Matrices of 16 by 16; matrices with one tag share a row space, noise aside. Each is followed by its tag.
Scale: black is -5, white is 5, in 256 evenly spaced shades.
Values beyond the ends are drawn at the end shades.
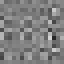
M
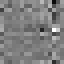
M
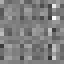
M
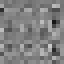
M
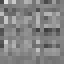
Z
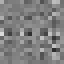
M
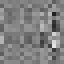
M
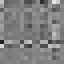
M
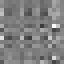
M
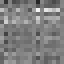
Z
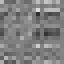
Z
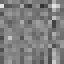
M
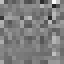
M
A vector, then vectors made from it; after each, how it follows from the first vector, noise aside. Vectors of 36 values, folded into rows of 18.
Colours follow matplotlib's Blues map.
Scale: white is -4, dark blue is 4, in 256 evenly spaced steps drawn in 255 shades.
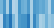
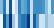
scaled up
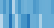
partly zeroed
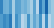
wrapped around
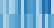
reversed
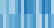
reversed
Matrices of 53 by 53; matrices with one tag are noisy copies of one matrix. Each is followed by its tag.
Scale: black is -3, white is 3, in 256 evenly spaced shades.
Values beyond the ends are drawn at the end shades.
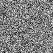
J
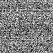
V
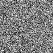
J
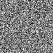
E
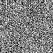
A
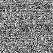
V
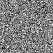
E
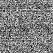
V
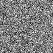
J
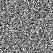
E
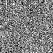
A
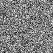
J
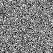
J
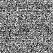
V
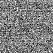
V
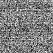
V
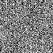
A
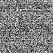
V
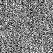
A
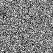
J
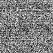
V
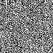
A
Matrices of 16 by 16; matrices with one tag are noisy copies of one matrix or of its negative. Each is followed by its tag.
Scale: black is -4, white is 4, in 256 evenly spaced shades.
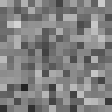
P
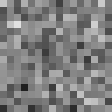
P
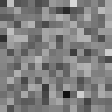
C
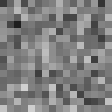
P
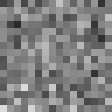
P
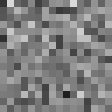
C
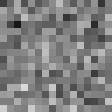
P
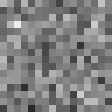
P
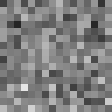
P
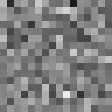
C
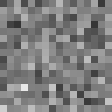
P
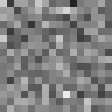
C
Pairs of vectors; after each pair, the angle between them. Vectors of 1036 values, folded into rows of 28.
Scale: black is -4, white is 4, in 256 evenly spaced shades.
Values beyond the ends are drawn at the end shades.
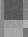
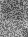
partly aligned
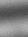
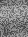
partly opposed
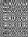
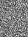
partly aligned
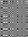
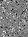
orthogonal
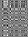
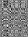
nearly opposite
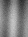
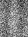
partly aligned
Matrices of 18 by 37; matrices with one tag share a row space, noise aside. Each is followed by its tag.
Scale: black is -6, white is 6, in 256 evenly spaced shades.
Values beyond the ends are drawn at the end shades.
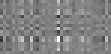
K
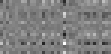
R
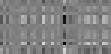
R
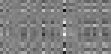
R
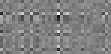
K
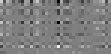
K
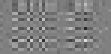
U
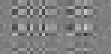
U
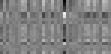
R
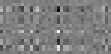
K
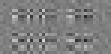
U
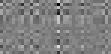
K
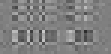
U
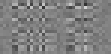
U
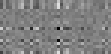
K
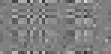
U
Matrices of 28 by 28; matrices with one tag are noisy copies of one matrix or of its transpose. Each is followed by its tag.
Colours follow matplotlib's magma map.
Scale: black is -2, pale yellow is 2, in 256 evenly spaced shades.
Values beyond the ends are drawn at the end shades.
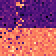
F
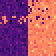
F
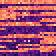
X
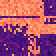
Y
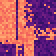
Y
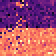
F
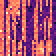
X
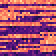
X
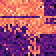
Y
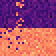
F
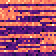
X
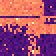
Y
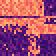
Y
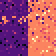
F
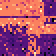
Y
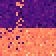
F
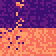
F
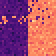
F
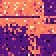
Y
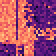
Y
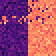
F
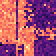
Y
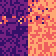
F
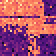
Y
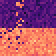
F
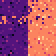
F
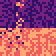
F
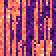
X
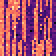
X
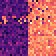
F
